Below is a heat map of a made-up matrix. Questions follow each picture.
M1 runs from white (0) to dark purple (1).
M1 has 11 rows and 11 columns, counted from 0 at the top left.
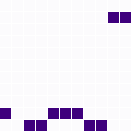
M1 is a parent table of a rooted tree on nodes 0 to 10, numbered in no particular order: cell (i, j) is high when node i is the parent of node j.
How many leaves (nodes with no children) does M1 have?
8
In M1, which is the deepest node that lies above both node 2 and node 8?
10
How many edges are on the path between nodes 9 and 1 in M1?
1
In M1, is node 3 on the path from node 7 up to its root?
no
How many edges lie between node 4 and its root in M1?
2
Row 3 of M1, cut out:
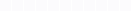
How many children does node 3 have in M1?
0
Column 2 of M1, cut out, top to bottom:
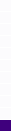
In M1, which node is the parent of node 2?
10
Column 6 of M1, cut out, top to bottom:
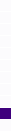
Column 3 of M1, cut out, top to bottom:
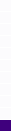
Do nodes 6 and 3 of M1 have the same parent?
no
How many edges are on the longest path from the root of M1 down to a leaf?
2
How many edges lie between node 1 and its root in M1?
0
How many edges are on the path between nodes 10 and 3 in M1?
1
